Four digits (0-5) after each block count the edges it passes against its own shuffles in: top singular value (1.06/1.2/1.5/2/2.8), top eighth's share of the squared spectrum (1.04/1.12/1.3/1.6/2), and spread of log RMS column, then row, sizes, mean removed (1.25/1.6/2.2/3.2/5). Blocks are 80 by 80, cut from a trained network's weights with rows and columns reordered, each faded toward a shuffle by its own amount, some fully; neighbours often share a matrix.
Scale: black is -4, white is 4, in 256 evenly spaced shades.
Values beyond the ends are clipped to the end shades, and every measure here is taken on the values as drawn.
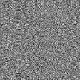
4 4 2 2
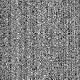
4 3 0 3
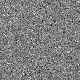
0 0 0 0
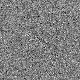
0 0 0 0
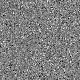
0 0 0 0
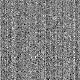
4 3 1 2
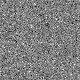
0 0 0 0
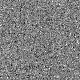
0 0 0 0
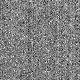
2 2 0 1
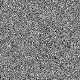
2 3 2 1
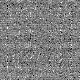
3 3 2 0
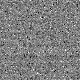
1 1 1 0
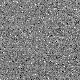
1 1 1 0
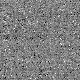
1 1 1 0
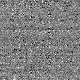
2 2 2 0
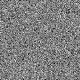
2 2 1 0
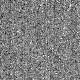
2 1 0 0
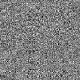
3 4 2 2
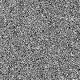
2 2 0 0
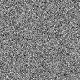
2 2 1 0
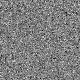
0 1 0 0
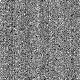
2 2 0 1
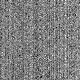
3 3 1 2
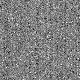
1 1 0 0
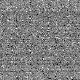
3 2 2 0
